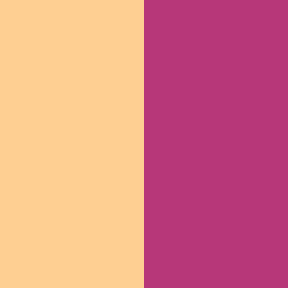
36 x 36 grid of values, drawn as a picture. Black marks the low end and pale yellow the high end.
The table splits into one row of 2 panels. Panel 1,1: very high, flat. Panel 1,2: middling, flat.
